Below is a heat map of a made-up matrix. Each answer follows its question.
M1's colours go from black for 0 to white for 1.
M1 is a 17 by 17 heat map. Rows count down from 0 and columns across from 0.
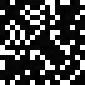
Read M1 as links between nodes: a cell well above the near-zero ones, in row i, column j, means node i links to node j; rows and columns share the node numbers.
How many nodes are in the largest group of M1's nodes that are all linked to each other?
5
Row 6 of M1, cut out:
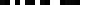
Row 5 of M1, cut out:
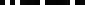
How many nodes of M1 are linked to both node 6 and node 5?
0
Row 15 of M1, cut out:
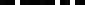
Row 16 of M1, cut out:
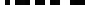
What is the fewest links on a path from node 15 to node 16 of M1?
3
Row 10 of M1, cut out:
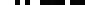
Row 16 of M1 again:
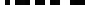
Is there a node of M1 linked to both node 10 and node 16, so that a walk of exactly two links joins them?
yes
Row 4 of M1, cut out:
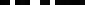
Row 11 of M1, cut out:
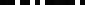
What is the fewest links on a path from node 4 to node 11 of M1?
2
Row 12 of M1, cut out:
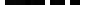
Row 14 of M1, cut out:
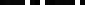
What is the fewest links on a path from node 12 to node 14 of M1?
5
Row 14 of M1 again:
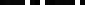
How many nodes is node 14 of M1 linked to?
3
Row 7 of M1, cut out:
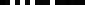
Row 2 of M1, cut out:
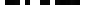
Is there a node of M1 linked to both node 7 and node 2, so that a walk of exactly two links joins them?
yes
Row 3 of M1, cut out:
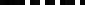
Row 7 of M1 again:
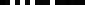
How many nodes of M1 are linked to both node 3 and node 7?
0
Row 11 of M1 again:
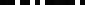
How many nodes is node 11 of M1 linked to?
4
